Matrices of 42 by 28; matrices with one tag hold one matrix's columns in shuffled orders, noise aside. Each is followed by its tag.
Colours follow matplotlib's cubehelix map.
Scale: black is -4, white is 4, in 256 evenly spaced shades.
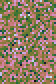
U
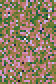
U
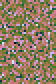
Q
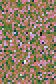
Q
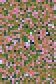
Q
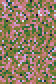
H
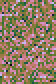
U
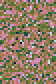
Q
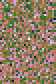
U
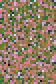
U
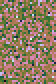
U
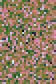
Q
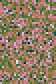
Q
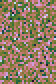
U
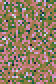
U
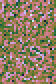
H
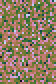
U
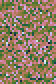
Q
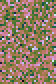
U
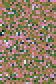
Q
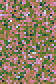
H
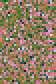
U
